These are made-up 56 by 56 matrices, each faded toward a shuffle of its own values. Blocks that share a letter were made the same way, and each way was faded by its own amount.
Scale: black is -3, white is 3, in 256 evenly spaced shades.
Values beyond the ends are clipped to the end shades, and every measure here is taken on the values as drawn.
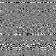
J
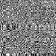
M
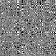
M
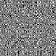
M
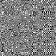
M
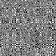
M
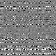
J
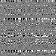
J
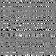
J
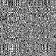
M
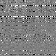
J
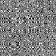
M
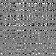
J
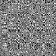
M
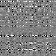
J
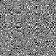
M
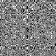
M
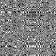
M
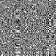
M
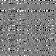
J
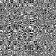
M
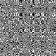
M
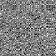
M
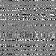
J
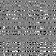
J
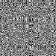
M
